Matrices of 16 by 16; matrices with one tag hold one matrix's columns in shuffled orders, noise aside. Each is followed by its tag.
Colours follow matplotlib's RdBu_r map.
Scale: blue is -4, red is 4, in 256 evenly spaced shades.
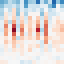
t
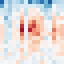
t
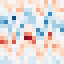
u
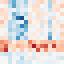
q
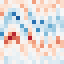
u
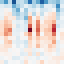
t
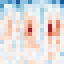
t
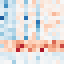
q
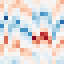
u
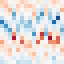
u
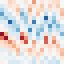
u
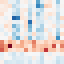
q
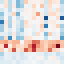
q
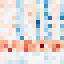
q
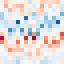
u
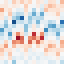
u
